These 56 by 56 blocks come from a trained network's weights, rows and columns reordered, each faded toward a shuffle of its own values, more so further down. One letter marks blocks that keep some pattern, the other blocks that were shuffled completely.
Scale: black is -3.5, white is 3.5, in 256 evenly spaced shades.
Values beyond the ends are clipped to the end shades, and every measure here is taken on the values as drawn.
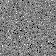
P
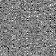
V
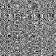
V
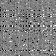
V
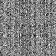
V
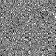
V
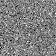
P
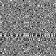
V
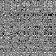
V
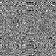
V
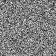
P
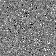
P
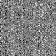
V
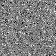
P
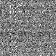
V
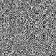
V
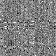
V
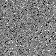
P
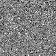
P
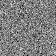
P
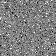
P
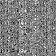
V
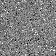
P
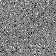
P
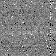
V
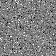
P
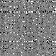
V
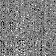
V
